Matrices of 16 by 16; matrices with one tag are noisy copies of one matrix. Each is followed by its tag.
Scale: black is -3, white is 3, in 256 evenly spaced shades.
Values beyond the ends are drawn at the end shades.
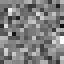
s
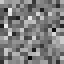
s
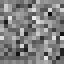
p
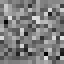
p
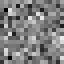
s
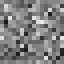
p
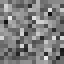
p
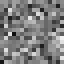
s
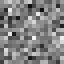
s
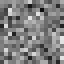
s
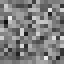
p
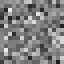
s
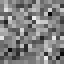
p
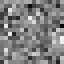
s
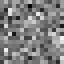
s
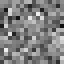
s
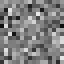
s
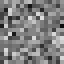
s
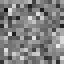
s
